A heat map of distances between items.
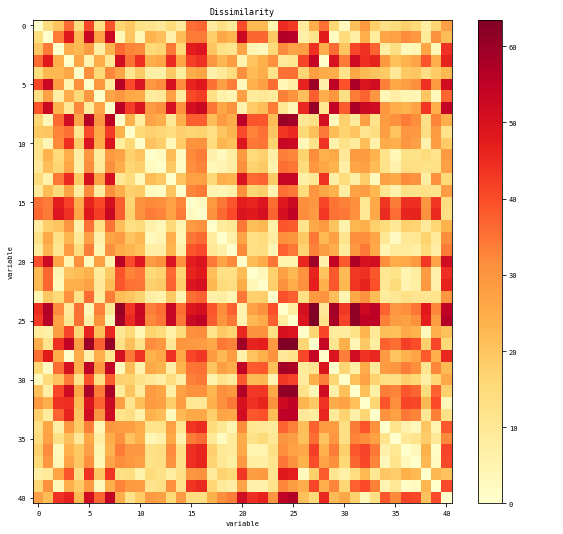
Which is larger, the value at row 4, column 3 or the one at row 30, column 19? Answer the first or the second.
the first
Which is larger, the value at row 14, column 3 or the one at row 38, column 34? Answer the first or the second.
the first
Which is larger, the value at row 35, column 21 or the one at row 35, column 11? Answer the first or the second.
the first
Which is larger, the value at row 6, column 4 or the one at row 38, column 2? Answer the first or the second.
the second
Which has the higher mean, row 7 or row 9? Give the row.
7
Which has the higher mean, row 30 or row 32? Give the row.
32
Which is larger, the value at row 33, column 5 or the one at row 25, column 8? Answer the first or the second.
the second
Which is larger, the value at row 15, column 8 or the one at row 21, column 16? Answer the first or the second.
the second
